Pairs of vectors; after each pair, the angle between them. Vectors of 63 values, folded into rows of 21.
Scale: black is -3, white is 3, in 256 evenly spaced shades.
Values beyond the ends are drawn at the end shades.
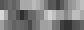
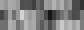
nearly opposite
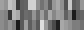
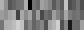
partly opposed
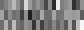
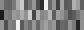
partly opposed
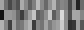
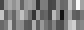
nearly opposite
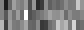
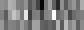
partly aligned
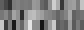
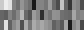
partly opposed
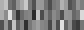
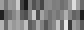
partly opposed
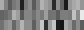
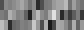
partly opposed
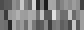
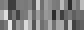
partly opposed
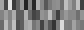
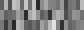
nearly opposite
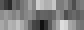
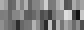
orthogonal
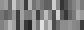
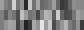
nearly parallel
